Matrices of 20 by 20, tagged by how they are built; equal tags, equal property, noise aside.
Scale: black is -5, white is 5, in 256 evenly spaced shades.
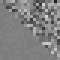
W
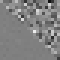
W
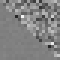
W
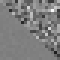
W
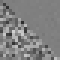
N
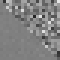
W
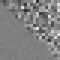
W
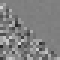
N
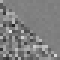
N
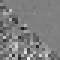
N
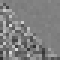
N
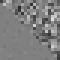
W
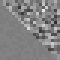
W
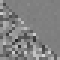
N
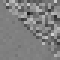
W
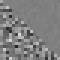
N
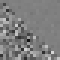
N
